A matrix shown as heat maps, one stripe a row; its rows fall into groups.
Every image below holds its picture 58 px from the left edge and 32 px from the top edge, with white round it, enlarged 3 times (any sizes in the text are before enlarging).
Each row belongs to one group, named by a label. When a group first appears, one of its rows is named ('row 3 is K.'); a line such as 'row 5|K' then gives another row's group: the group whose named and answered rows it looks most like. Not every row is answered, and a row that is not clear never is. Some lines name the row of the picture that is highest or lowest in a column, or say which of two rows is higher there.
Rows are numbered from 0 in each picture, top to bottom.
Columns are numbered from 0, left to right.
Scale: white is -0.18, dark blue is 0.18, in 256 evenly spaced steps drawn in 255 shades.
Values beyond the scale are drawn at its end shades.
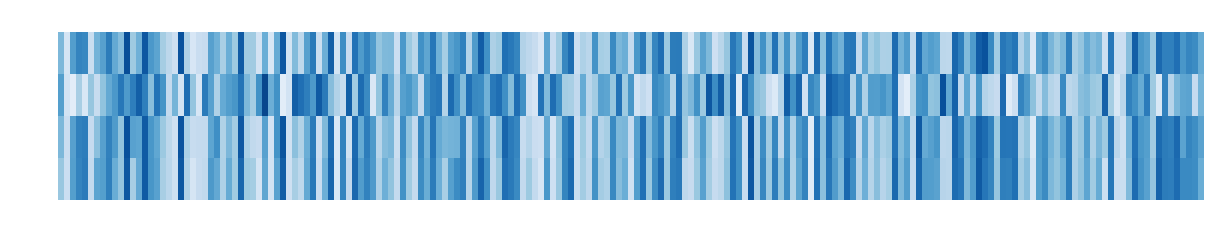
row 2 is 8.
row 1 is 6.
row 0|8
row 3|8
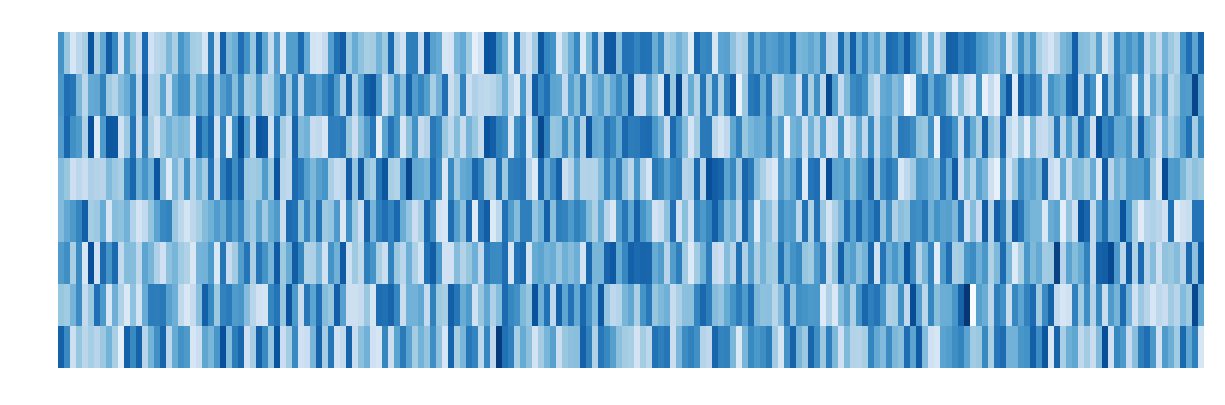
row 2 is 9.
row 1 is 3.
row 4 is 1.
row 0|9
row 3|6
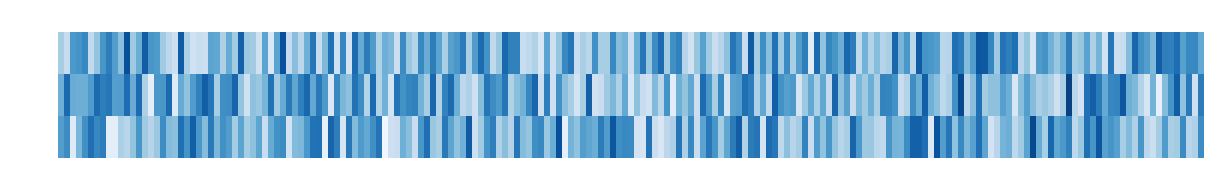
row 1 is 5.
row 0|8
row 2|3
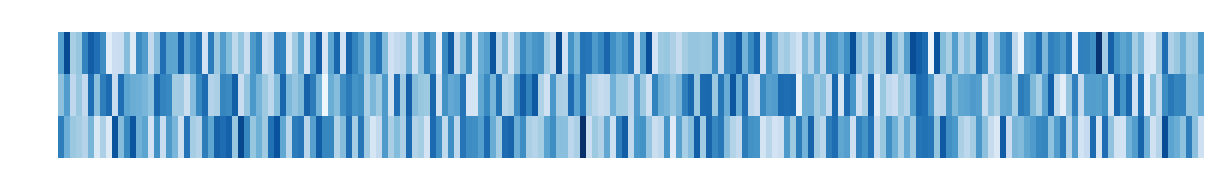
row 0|3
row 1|5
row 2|6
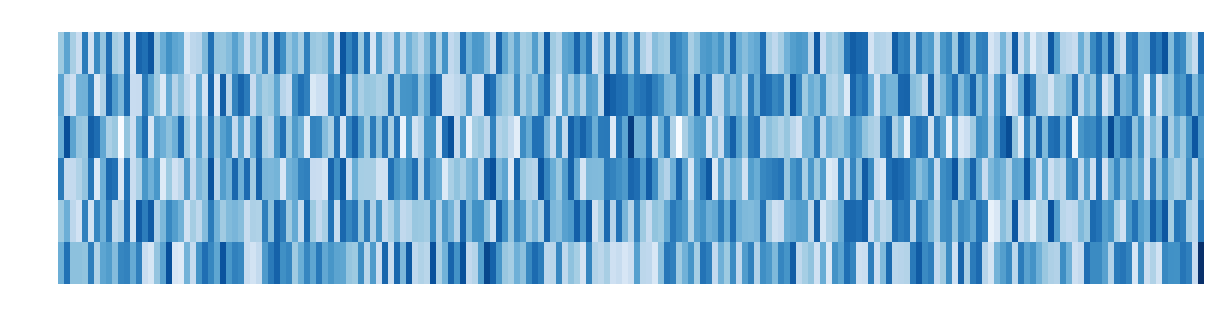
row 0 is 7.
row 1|9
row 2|3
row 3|9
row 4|7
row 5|5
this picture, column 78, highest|5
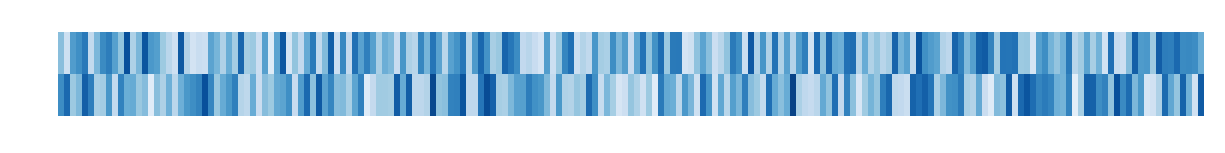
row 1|5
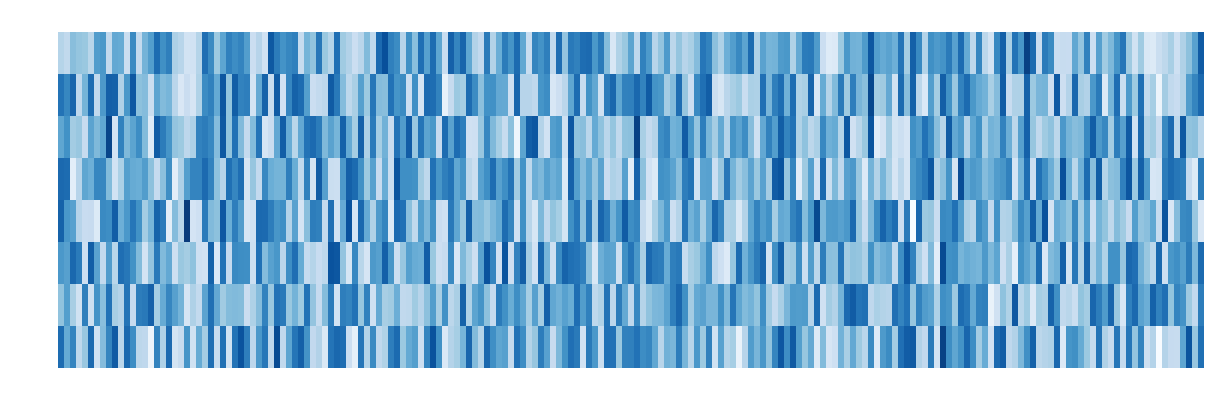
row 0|1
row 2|5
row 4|6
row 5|9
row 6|7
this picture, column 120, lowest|6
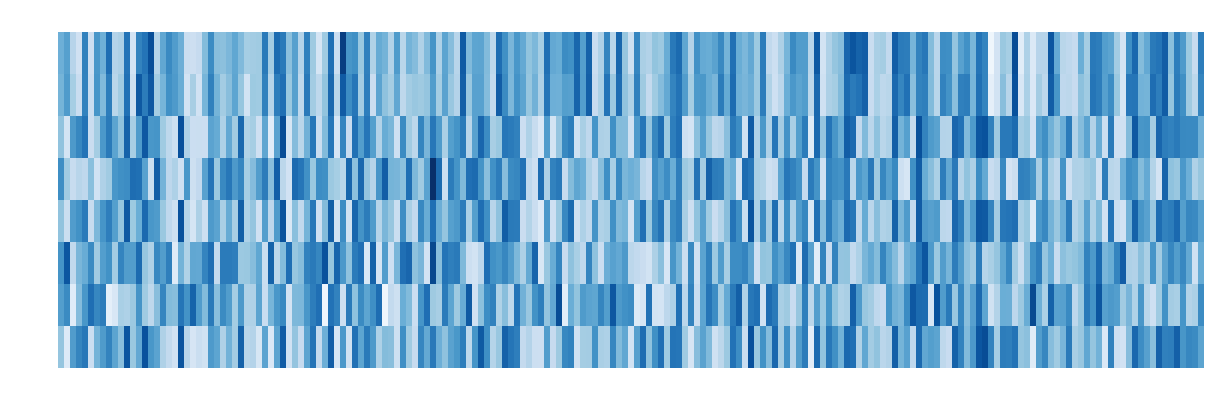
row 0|7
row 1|7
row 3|6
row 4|8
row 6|3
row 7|8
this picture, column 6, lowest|3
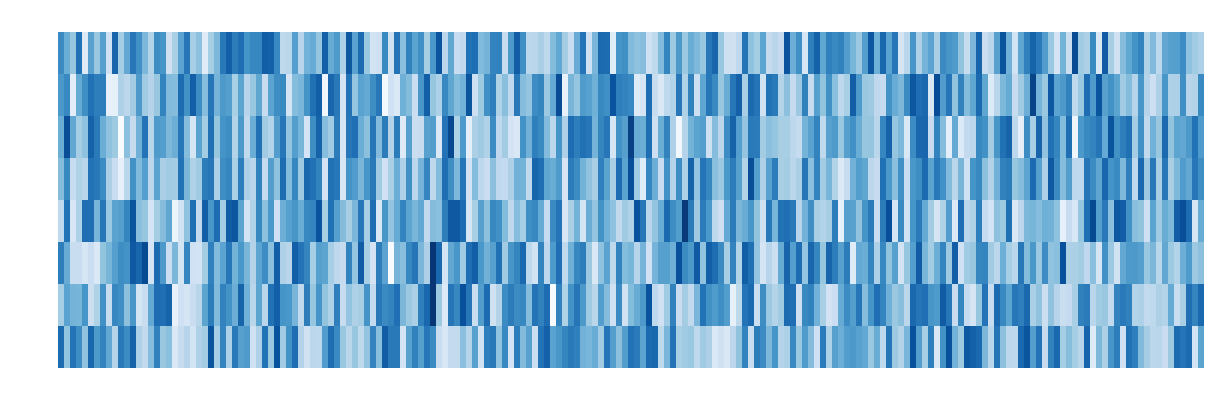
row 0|6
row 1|3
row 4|5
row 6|1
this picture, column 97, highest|4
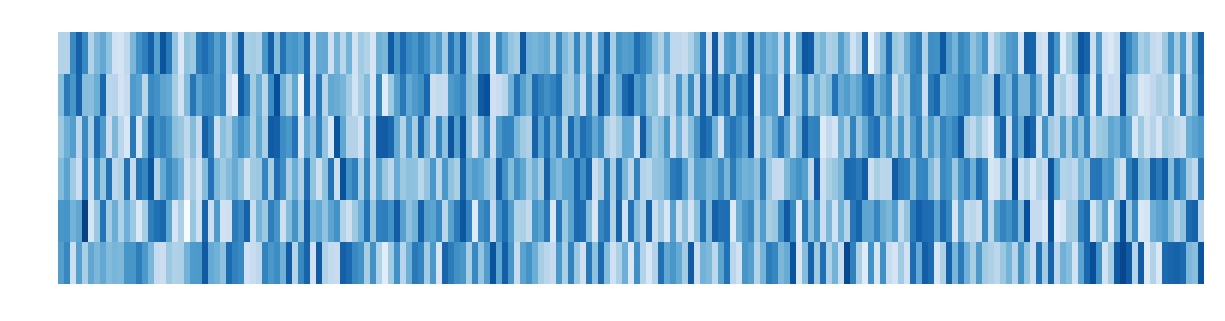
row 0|1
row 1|1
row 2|1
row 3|7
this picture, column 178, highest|5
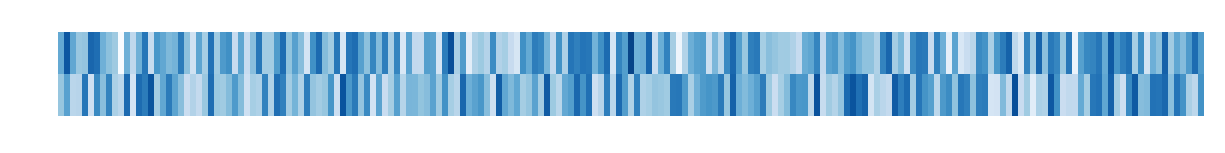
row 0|3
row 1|7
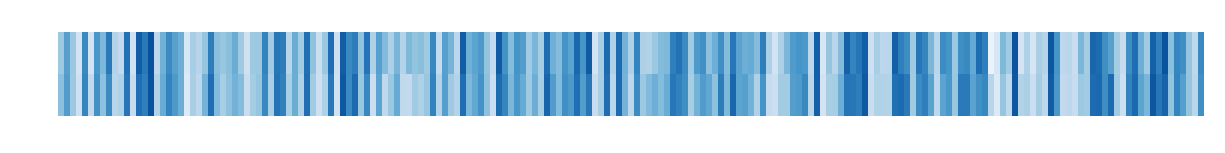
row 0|7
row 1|7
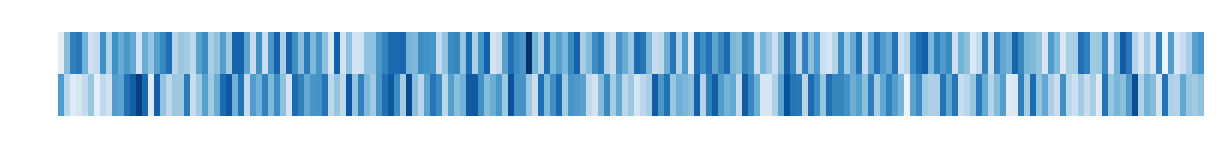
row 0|1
